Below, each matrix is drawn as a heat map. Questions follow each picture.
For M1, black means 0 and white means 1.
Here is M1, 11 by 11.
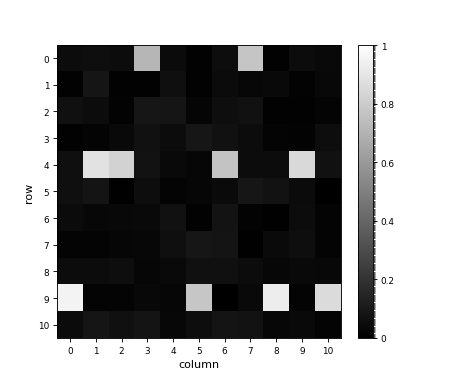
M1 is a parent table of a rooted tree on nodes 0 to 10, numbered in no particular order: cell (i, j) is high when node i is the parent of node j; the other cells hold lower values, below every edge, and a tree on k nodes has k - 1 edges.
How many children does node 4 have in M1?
4
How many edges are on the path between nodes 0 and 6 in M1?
3
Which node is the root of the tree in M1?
4
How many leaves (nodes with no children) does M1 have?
8
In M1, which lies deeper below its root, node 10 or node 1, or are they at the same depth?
node 10
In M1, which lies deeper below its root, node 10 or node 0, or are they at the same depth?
the same depth
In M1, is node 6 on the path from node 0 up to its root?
no
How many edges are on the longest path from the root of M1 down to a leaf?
3
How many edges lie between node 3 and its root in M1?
3
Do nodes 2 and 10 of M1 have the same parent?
no
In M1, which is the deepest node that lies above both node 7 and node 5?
9
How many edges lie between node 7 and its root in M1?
3
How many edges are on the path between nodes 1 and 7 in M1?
4
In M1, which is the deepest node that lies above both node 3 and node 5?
9
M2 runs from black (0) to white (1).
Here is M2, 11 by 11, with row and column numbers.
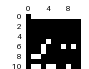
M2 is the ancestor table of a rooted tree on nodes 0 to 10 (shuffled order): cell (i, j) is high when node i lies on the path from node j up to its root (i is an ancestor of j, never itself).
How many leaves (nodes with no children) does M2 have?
5
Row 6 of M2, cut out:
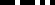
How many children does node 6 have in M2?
2
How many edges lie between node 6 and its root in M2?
1
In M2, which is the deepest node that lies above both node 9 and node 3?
6
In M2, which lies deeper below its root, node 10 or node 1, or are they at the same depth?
node 1
